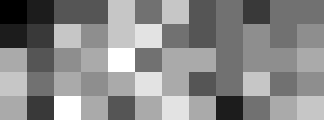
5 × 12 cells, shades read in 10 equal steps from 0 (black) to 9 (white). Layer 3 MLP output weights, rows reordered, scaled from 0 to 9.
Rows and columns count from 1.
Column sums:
20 12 30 25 32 30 31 21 17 23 23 27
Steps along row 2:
up up down up up down down up up down up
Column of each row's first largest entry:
5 6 5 6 3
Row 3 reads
6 3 5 6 9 4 6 6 4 5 5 6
